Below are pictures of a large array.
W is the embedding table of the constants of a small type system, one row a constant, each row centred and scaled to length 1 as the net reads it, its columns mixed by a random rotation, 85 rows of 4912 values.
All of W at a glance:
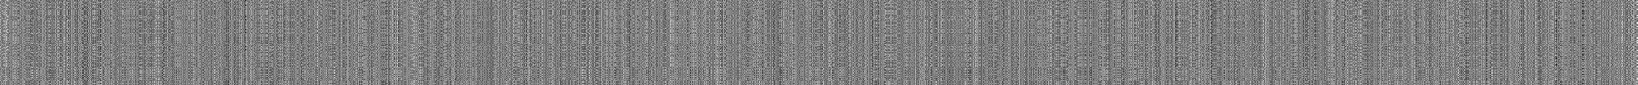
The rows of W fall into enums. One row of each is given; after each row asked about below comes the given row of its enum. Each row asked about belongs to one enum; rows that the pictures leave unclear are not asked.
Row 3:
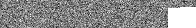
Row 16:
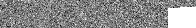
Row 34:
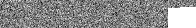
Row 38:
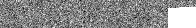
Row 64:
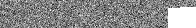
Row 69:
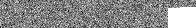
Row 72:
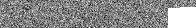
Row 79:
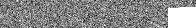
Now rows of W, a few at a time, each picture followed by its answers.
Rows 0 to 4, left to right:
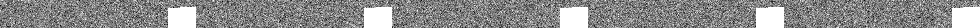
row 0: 16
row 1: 79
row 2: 69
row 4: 38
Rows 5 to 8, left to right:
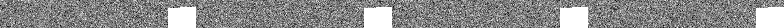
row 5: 16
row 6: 3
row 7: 34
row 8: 72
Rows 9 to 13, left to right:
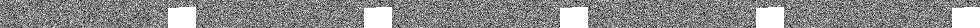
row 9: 38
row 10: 3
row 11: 3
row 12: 34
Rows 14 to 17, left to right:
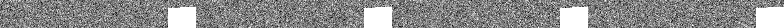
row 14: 34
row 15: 38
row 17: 79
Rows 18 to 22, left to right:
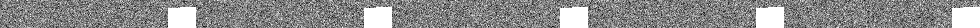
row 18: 3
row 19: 16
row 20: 64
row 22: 38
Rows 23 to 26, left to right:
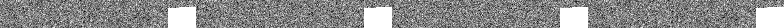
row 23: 38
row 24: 34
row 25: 3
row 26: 38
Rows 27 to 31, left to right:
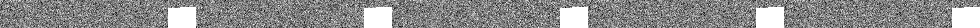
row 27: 34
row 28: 69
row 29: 16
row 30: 34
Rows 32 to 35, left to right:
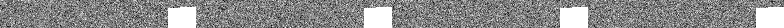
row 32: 16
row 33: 72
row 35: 3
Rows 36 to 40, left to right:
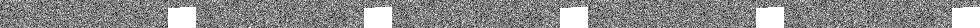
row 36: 34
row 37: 38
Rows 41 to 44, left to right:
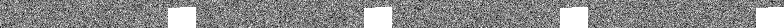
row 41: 69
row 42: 38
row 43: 72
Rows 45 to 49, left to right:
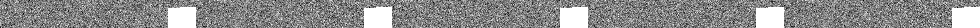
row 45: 69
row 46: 16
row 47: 34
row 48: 3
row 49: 16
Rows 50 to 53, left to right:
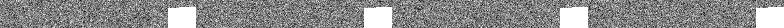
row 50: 38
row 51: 3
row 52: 72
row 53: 34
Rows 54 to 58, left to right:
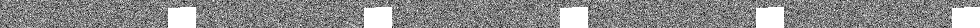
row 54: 3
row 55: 79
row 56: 69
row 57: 34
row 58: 64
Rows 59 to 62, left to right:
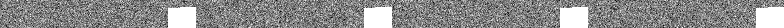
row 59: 3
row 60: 38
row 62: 72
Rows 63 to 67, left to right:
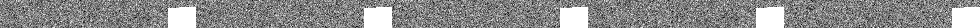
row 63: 38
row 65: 34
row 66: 38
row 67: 72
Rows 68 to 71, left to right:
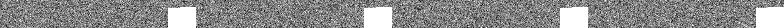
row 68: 3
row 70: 72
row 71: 79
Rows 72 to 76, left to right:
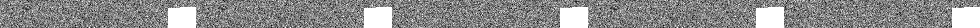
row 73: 72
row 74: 3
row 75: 72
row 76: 34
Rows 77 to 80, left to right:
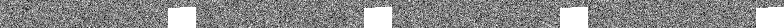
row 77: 72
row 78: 38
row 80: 34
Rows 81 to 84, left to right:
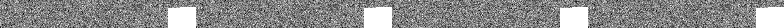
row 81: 69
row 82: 69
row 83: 3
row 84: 69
